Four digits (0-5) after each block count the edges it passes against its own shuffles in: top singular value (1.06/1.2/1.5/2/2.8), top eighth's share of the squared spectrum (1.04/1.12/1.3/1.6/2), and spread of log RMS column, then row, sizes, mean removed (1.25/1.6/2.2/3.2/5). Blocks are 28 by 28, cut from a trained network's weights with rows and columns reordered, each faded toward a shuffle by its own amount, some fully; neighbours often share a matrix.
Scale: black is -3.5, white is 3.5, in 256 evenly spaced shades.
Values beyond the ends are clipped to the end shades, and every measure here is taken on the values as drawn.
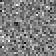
2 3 0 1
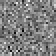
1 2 0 0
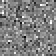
0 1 0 0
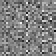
4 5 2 1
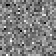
1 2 0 0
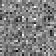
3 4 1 1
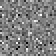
3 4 1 1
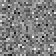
0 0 0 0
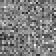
3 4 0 1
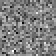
1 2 0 0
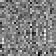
3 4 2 0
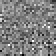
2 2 0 1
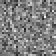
0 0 0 0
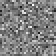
1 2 0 0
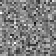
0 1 0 0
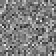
1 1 0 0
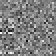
3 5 2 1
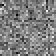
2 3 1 0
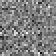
2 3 1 1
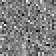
0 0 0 0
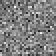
0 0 0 0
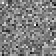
1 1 0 0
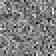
0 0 1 0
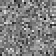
1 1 0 0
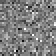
1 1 0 0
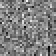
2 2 1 0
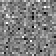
2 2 1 0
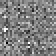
2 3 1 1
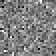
2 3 0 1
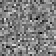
0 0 0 0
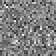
2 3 0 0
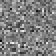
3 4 1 2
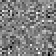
3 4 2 2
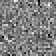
0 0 0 0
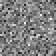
1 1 0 0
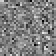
1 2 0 0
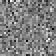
1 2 1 0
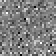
2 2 0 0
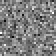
0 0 0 0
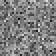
0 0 0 0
